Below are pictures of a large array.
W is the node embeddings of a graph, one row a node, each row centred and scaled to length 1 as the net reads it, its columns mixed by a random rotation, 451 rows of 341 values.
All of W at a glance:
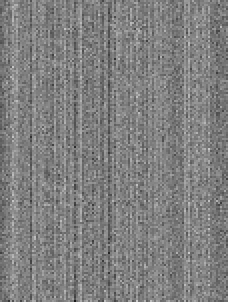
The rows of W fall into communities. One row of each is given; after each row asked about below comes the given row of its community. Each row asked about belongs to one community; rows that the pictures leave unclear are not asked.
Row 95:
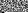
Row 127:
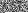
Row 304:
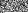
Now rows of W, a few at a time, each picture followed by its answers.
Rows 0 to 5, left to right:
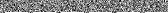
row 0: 127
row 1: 304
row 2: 127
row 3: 304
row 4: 304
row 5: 127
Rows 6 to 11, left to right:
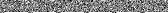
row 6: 127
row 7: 95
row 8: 304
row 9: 304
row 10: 127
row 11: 95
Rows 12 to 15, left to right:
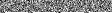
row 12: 95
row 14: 304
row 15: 127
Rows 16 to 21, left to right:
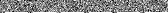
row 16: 127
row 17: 304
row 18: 127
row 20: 95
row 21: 95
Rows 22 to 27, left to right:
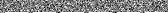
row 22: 127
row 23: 127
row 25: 127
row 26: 127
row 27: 127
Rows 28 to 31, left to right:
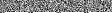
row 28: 127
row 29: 127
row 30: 95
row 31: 95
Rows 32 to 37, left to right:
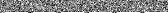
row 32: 127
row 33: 95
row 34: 304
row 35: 127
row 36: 127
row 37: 95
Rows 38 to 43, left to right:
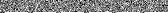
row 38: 127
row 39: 127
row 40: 95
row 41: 95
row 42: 304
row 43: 304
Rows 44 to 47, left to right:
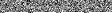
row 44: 304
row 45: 95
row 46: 95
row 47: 95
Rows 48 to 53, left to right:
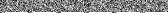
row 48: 95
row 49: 95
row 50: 95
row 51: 304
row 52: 127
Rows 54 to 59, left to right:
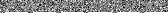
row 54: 127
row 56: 95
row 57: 304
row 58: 127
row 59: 304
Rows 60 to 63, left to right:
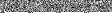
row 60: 127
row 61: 95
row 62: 304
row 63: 304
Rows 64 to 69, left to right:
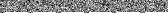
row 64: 304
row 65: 95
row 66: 304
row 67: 95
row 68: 95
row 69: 95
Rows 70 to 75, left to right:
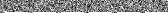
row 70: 127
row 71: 304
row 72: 127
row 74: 304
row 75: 95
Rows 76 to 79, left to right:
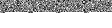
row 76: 127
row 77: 127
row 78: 304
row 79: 95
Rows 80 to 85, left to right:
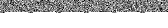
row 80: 127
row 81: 95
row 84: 127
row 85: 127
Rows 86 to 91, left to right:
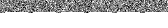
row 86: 95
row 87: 127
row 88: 304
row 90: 127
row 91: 95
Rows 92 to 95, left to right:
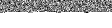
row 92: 95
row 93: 127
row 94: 304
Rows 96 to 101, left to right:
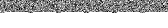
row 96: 127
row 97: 304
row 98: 95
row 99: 127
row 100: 127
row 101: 304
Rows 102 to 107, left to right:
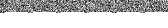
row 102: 304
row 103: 127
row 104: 127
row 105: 95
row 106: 127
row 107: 127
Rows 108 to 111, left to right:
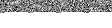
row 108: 304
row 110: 95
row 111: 304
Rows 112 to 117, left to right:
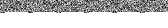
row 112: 127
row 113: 95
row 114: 95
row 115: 304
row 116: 127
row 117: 304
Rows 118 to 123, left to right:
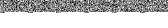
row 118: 127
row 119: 127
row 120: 95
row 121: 95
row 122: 304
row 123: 304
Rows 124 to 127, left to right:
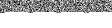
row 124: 95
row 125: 95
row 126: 95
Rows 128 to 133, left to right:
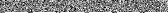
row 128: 95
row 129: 95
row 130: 304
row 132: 95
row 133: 127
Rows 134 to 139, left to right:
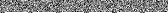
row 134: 95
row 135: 127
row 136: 304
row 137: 304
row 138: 95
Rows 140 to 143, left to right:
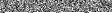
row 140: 127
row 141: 304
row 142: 95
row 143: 95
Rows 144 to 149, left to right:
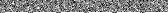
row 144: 304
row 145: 304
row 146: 127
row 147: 95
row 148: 127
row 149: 304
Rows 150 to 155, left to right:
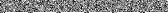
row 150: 95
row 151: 95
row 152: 127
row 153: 127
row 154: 95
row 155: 127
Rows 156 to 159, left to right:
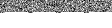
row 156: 304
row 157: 95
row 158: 304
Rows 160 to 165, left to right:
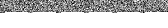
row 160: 95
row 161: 304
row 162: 127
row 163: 304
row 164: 95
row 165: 127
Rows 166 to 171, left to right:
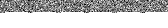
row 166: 127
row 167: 304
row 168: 95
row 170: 95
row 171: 304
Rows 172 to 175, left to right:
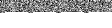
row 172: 95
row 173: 95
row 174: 95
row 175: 95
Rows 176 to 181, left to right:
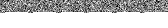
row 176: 304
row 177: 127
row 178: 304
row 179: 304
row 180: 304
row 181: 127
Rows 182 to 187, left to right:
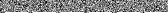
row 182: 95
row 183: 127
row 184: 304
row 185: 95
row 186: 304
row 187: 127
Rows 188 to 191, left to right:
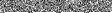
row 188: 127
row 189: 95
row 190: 304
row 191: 304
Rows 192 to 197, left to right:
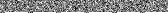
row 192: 127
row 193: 304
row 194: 127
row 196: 127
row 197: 304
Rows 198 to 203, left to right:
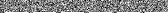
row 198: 95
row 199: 95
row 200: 127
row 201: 95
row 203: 127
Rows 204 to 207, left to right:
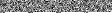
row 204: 127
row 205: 127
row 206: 127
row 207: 304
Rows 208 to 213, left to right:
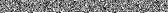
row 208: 95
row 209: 127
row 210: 127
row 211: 127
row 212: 304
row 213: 127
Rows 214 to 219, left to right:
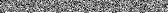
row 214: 95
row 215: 304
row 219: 304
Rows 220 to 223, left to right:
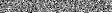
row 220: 304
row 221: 304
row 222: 95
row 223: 127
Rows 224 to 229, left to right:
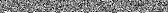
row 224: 95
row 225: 95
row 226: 304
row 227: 127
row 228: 95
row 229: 95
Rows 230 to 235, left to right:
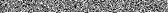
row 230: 304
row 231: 304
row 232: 127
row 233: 127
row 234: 95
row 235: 127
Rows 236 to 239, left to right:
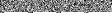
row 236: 304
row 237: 127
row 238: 95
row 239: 304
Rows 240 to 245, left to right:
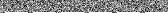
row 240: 127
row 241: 95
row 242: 304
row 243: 127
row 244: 95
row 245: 127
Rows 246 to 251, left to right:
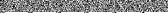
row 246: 304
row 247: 127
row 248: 304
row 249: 304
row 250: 127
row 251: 304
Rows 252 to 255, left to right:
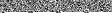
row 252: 304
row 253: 127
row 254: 95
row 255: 127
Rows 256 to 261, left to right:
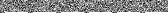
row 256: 95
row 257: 304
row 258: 127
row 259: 95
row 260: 127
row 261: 127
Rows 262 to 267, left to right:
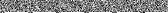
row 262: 127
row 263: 127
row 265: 127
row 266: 127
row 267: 127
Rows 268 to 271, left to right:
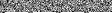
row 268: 304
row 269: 127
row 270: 304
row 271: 95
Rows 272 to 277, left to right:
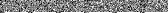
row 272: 95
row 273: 127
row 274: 127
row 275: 304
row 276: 127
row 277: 304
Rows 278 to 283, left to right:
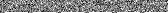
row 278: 304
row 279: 304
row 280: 304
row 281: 95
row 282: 95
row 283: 304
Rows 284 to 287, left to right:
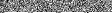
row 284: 304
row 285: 127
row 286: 304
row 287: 127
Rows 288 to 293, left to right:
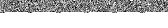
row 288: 127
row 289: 304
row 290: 127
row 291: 304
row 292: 127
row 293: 95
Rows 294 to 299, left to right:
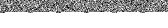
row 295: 95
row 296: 127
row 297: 95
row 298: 95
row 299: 304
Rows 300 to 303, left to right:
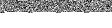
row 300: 127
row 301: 127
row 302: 127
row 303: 304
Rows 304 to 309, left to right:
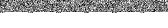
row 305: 304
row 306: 304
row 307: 304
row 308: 304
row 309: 127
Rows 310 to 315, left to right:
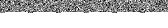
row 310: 95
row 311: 304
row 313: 95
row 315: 95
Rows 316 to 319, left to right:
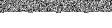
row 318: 127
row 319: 304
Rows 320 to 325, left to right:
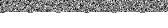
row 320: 95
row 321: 95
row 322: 127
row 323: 95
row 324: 127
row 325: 127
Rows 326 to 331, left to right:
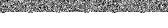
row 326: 304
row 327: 127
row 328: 304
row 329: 95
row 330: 304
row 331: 127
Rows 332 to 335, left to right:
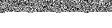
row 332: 95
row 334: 127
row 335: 304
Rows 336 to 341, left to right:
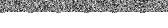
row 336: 95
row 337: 127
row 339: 95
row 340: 304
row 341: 304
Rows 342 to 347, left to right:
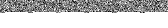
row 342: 95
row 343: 95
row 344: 127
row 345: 127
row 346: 304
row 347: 127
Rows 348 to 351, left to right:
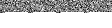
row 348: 95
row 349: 95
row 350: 127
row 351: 304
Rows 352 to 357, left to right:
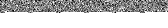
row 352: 95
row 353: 304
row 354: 127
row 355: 95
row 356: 304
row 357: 95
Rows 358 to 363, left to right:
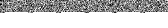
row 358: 304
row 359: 304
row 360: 127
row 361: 95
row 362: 304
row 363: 127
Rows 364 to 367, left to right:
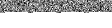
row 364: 95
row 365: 95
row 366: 127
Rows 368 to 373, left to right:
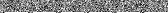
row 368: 127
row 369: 127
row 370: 304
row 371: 127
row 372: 304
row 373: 304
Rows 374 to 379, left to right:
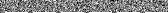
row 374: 95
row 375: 127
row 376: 95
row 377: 304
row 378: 95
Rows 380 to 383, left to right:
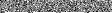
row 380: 95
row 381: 95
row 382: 127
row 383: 127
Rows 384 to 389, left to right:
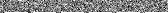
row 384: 127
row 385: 95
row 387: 304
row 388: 127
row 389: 95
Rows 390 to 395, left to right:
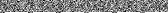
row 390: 127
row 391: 127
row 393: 127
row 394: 127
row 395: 127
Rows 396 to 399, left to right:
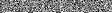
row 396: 95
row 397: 127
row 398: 95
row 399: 127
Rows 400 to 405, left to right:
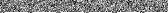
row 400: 127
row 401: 304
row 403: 304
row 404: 127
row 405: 304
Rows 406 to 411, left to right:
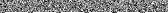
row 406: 304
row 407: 127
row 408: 127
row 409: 95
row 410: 95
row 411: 304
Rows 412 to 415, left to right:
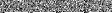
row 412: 127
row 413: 304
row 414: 304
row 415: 95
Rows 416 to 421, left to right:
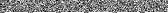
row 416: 304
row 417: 304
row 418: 304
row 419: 127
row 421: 127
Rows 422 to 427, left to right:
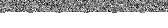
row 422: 95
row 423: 95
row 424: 304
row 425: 304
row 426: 95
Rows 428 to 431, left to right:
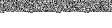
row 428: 127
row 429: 304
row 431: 127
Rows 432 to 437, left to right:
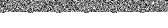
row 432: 304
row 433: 95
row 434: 127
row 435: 95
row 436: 95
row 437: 304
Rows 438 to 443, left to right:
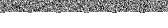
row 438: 127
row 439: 95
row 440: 304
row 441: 127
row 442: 127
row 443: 304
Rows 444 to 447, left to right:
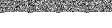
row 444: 127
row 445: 304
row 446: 304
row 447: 304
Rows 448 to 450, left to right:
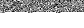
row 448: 127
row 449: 304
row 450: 304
